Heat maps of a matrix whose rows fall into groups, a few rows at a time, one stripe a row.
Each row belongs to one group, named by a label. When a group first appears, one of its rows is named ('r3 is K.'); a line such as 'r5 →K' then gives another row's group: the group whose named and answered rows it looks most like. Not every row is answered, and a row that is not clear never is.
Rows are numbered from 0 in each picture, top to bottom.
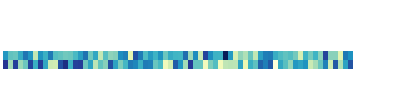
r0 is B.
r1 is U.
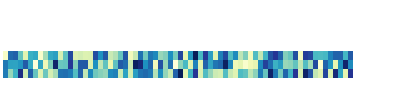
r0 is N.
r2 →U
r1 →B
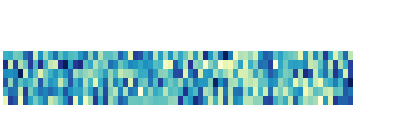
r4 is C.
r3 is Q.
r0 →B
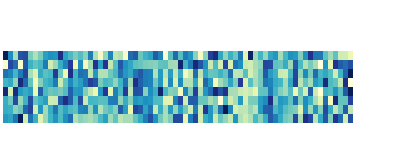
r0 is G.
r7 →N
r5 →U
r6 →B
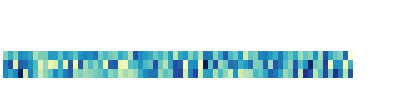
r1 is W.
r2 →N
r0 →B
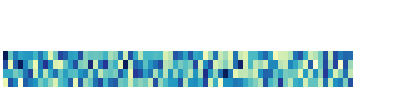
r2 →B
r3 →W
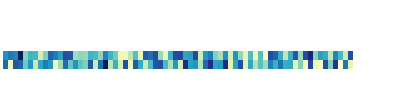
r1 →Q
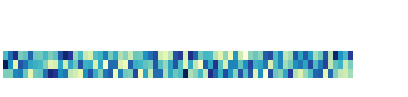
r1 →W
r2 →G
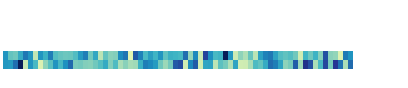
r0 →B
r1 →N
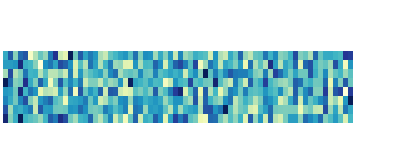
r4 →W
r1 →G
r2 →W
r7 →G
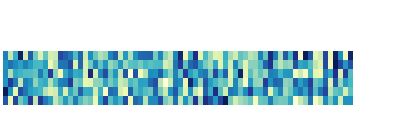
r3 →N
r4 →W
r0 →U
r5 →Q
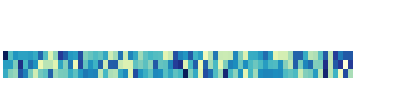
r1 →W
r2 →B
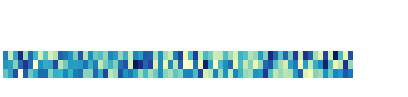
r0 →U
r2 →C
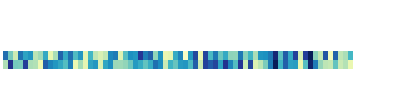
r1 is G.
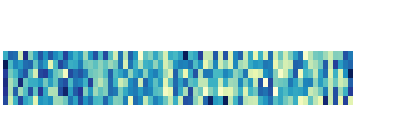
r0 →C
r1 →C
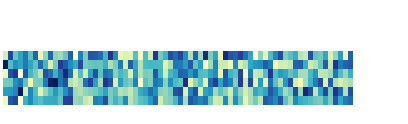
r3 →G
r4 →N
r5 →N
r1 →C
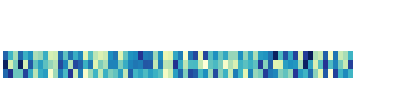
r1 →U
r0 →U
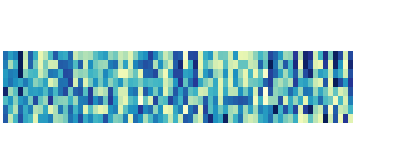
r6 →U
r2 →N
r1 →U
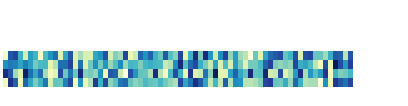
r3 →C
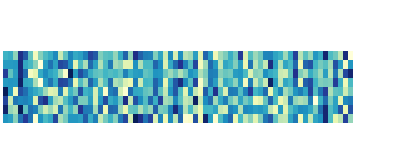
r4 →W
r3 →G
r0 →B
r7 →B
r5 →Q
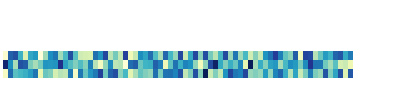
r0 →N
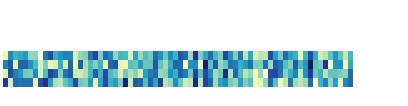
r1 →W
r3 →Q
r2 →N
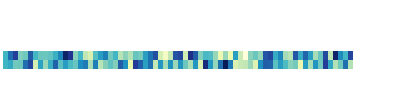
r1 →B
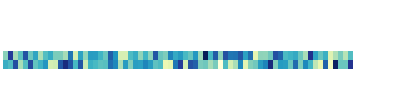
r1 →U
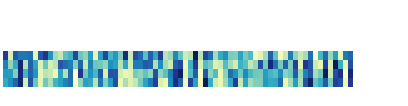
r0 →Q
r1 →U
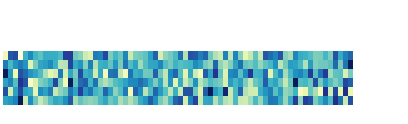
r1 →Q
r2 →W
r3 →B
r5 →N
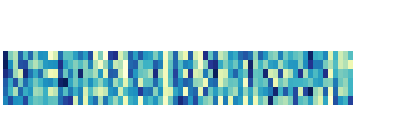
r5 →C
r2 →W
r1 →G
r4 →U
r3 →G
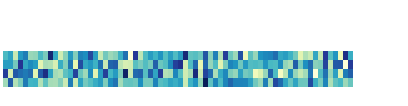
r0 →B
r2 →Q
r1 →W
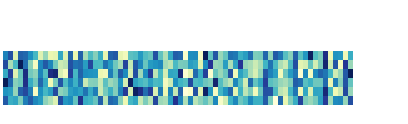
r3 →C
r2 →B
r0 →W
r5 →W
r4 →B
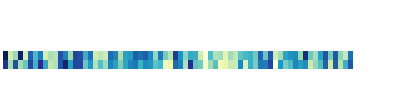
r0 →U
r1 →U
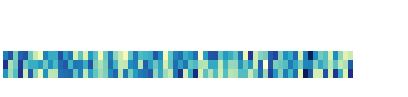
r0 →G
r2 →U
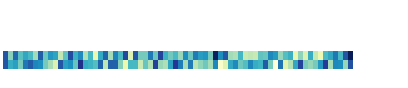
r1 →W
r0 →Q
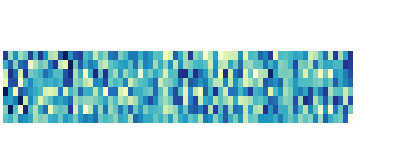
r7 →B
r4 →W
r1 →B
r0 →U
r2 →C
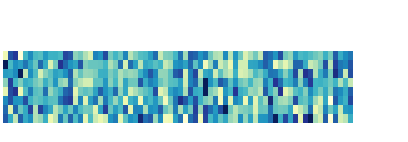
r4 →N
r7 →U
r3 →N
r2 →N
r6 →Q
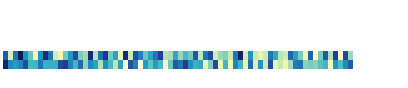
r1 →C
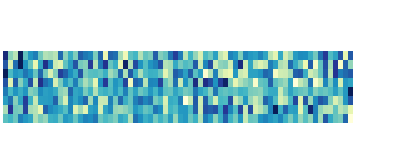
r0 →W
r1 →Q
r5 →B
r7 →B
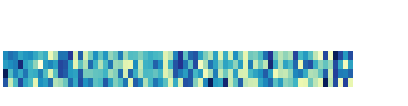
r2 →C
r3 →Q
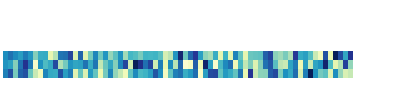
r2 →G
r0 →C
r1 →B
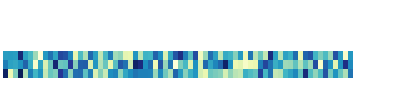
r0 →G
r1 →B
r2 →U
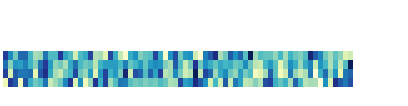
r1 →Q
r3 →C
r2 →Q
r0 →G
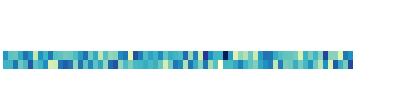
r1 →U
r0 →B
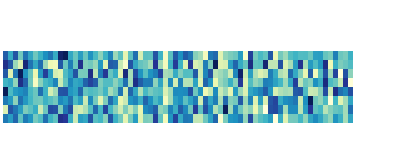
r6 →N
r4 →C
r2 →Q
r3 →B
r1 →W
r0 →G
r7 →G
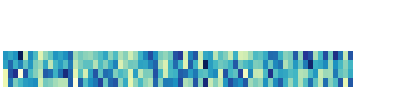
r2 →G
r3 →W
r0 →N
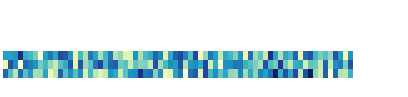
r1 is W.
